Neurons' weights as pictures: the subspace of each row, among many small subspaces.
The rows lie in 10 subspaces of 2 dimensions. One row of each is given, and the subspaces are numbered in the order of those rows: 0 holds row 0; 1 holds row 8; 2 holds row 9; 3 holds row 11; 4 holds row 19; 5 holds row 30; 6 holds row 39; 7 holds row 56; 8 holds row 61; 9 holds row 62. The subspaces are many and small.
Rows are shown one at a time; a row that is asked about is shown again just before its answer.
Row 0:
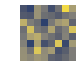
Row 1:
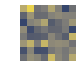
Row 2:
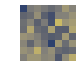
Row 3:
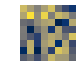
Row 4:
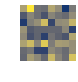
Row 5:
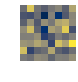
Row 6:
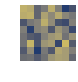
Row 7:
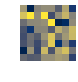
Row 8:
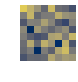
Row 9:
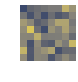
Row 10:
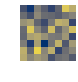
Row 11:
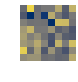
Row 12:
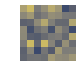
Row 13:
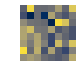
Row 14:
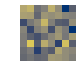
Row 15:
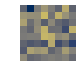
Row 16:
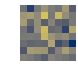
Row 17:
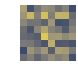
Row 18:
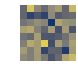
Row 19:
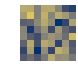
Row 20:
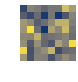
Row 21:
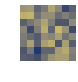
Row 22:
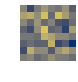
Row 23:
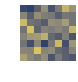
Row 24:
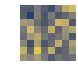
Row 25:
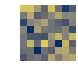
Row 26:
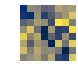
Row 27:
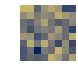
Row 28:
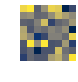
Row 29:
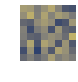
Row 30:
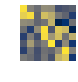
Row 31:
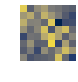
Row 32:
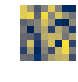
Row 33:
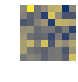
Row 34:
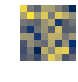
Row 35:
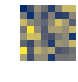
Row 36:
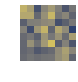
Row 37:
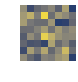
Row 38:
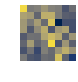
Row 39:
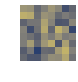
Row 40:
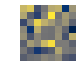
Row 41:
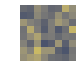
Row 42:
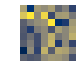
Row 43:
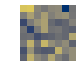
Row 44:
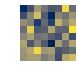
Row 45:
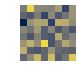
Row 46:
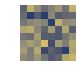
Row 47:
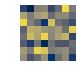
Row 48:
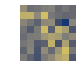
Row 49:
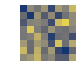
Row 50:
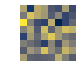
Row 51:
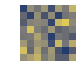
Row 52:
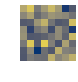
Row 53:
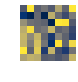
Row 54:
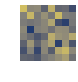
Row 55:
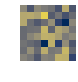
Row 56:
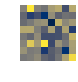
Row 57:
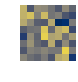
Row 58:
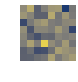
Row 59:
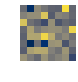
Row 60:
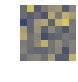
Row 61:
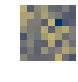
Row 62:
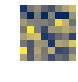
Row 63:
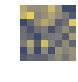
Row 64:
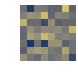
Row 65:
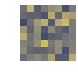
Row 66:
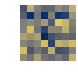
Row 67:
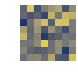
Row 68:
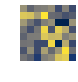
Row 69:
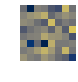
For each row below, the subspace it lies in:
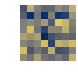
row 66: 9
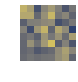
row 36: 5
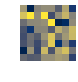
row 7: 3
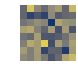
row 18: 7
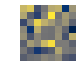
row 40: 8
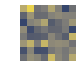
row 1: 9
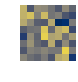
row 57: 5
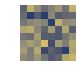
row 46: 7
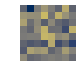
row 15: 2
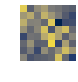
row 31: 8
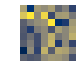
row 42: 3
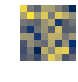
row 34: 7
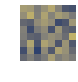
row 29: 4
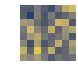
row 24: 4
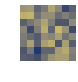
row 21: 6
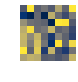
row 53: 3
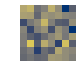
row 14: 0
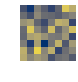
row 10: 4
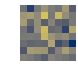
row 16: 2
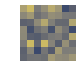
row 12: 4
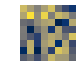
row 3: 4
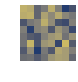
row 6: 0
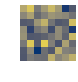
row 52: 4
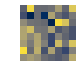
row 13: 3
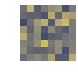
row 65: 5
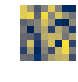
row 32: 0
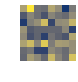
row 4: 9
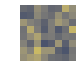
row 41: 6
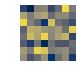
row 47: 9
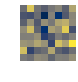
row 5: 2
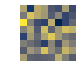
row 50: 8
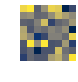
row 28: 7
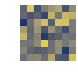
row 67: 5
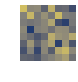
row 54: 1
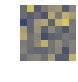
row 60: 5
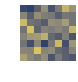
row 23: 1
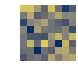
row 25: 1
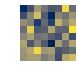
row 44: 8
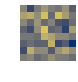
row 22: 2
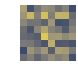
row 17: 9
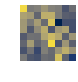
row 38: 8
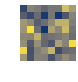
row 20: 2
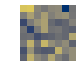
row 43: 2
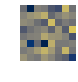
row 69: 7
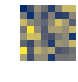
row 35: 9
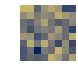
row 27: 7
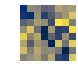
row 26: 5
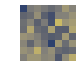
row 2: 8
